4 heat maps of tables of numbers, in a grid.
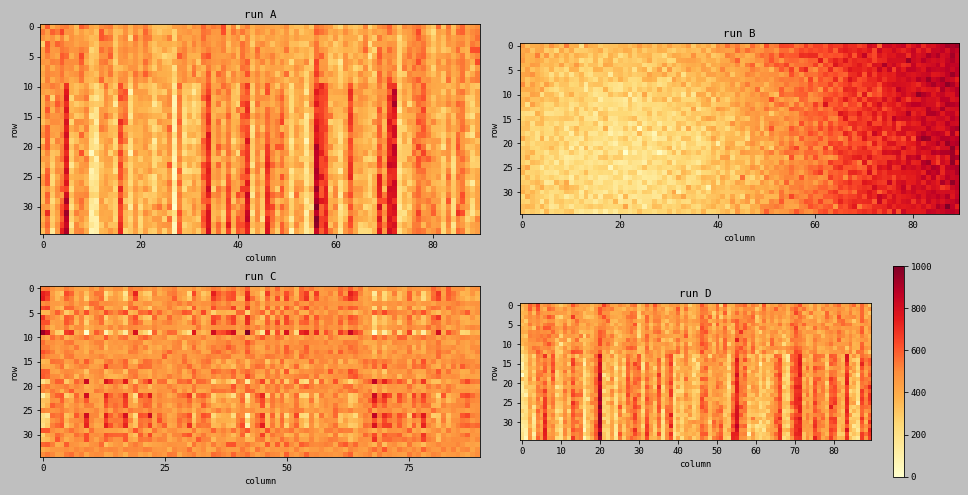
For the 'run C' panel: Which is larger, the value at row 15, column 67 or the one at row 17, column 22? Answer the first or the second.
the first
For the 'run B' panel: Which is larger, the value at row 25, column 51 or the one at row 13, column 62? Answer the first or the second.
the second
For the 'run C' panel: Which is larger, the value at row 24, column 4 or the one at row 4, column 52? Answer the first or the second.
the first
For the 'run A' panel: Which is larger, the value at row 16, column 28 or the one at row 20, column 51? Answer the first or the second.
the first
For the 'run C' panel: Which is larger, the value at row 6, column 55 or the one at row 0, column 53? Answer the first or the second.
the second
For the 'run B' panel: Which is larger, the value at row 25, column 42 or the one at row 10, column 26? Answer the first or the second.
the first
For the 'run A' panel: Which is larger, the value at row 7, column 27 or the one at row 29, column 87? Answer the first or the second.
the second
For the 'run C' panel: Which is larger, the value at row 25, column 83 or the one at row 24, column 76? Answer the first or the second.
the second
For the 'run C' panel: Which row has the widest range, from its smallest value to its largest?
9
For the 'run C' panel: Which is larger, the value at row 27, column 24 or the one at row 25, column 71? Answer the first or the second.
the first
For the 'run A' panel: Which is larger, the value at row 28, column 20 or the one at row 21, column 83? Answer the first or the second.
the second
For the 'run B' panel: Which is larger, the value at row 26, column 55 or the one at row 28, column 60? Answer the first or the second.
the first
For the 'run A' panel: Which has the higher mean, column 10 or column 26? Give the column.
26
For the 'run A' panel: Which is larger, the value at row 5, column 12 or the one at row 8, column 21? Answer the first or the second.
the second
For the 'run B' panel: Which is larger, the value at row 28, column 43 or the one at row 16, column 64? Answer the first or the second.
the second
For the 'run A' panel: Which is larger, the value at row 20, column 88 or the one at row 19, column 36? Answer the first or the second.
the second
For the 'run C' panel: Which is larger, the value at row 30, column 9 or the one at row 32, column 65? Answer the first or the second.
the first
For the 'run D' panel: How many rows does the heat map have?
35
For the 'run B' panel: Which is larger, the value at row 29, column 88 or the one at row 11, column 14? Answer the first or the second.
the first
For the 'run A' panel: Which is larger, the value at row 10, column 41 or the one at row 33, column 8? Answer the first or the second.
the first
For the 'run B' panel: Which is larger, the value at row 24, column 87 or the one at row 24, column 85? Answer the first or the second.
the first
